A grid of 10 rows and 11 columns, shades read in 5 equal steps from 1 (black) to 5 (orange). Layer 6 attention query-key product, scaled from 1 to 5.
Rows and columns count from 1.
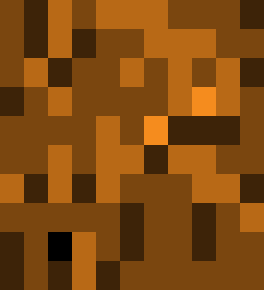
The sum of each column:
28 28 31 30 33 31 33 33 32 32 28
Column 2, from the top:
2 2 4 3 3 3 2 3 3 3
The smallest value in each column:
2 2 1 2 2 2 2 2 2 2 2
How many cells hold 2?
22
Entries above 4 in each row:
0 0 0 1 1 0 0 0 0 0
